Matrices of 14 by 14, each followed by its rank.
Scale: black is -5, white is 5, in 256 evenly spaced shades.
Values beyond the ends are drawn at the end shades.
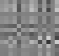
two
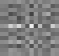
two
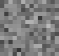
full rank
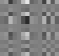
one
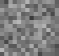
full rank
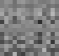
three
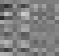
two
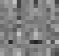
three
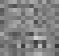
three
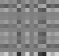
one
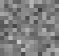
full rank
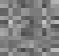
three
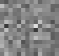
three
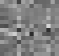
three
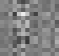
two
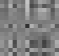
two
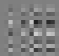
one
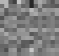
three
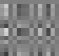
one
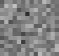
full rank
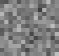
full rank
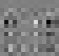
two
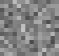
full rank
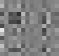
two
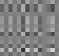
one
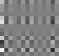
one
